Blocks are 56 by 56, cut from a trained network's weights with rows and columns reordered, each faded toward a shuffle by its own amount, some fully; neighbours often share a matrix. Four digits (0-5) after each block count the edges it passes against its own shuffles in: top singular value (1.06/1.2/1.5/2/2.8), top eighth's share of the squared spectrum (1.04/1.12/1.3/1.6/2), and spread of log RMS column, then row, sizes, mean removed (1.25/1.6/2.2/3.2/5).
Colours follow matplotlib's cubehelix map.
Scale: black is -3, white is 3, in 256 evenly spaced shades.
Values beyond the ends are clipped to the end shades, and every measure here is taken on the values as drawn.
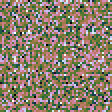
2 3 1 1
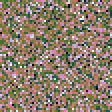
1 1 0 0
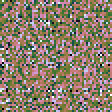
3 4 2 2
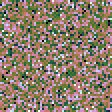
0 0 0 0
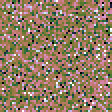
0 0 0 0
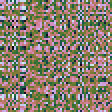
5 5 4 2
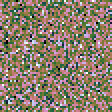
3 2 1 0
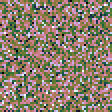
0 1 0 0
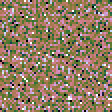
1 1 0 0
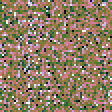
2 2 1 0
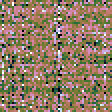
3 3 2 0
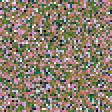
1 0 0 0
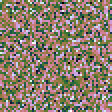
2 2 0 0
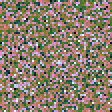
0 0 0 0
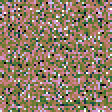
1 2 1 0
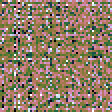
3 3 3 0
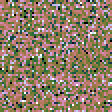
1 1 0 0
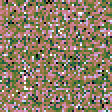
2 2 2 0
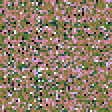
1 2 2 0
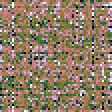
3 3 3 0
